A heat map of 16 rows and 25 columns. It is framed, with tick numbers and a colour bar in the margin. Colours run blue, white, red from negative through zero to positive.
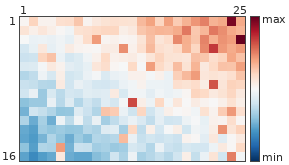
Ninth with the lowest average: bottom left. Slope: up to the top right. Mirror symmetry: none. Stripes: none. Ninth with the highest average: top right.
